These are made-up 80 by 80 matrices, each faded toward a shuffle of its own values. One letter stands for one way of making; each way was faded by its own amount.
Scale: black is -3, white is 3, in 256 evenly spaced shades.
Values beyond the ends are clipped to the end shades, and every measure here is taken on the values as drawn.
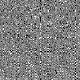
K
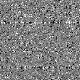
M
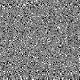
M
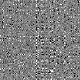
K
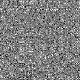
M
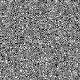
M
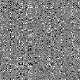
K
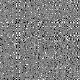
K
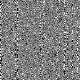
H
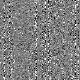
H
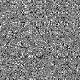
M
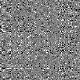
K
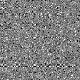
M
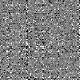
K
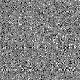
M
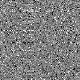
M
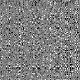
K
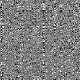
K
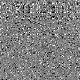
M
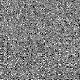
M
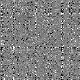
K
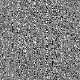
H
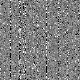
H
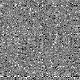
M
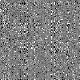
K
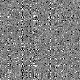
K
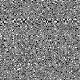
M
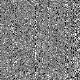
H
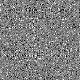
M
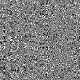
K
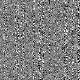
H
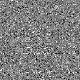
M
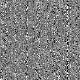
H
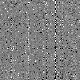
K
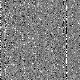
H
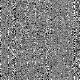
H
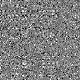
M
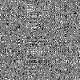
M
